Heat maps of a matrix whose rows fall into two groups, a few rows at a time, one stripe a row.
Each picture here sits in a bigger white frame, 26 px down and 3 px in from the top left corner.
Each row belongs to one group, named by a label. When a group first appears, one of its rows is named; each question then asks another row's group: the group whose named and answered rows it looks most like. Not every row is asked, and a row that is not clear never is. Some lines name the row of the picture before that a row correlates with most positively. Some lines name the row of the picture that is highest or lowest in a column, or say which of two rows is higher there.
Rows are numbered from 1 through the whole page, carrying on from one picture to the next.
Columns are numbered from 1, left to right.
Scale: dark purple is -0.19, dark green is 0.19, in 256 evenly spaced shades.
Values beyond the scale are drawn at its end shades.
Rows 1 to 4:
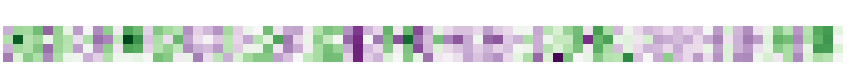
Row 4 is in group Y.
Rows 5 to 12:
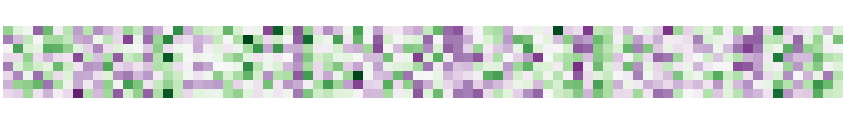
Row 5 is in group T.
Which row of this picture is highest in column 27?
11
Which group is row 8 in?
T
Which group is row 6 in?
Y
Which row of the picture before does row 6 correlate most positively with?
4
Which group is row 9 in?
Y
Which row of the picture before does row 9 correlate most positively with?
4
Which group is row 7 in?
Y
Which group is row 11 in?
Y
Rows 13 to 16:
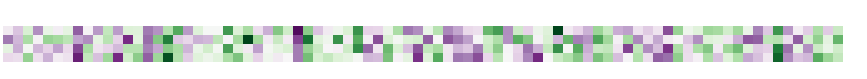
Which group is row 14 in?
Y
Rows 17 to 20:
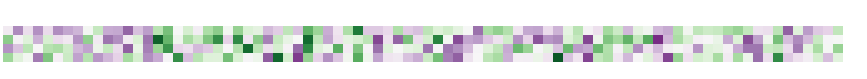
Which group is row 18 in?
T
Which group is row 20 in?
T
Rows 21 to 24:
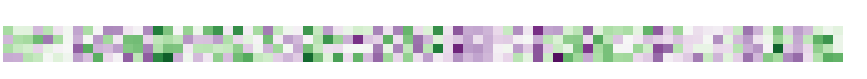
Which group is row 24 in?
Y
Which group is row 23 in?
T
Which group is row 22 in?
Y
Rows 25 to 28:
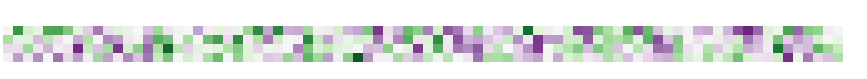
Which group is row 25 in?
Y
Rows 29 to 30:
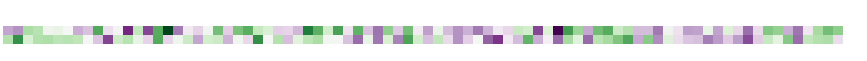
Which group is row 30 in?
Y
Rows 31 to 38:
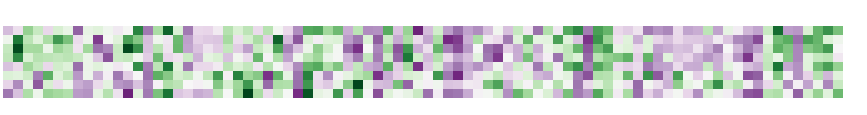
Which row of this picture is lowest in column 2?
37
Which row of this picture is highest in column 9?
33
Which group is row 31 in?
Y
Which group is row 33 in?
Y
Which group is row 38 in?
Y
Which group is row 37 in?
T
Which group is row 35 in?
Y
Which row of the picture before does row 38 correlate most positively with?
29
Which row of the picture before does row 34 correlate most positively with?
30
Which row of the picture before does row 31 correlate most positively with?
29
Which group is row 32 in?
Y
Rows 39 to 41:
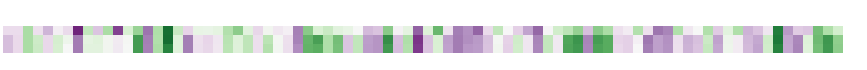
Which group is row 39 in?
T
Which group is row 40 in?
Y
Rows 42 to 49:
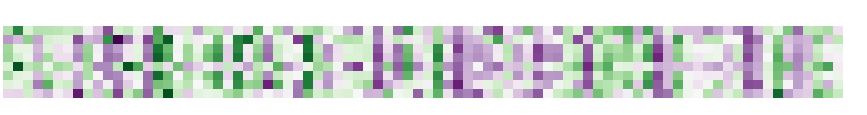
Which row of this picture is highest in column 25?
43
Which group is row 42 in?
Y
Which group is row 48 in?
T
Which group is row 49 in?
T
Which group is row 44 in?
T
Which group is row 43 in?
T
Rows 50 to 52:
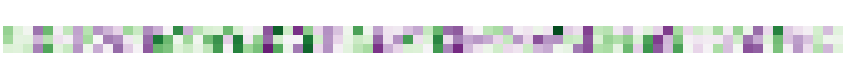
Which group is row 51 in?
T
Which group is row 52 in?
T
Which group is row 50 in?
T
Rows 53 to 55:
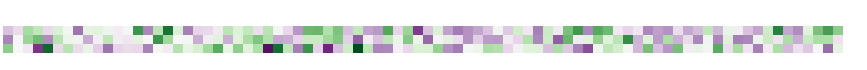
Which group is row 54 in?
Y
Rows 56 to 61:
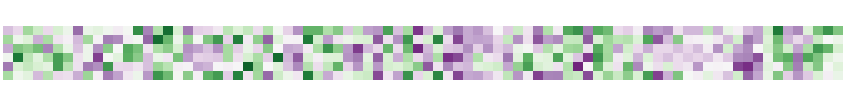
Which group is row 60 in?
Y
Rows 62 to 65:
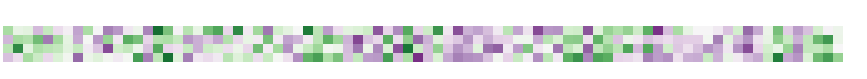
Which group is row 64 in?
Y
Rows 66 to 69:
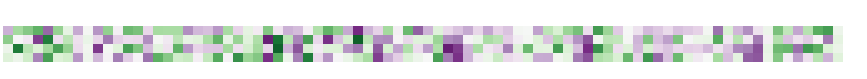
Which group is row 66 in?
Y
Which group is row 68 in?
Y
